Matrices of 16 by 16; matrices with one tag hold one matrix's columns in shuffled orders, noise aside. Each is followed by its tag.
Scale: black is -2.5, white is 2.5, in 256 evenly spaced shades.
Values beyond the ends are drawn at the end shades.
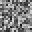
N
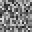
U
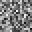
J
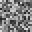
J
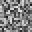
U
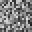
N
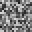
U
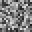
N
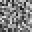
N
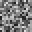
J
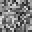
N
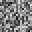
J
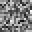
U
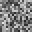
J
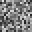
J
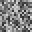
J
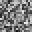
U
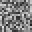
J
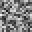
J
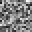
U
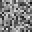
J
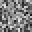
N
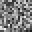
N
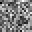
J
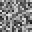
J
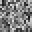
N
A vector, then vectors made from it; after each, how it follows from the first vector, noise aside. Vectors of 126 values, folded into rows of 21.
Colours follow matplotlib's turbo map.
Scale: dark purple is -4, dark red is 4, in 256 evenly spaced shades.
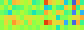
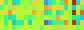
negated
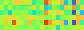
copied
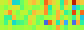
sign-scrambled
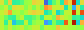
negated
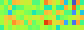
copied
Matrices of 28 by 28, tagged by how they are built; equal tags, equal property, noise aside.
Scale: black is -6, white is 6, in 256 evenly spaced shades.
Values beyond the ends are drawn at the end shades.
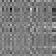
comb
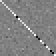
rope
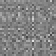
comb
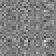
comb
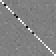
rope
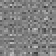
comb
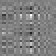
comb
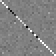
rope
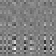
comb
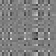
comb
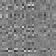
comb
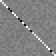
rope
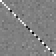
rope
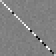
rope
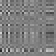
comb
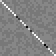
rope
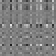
comb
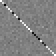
rope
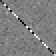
rope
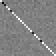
rope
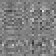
comb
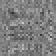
comb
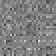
comb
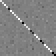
rope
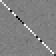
rope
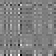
comb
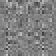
comb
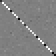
rope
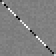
rope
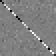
rope
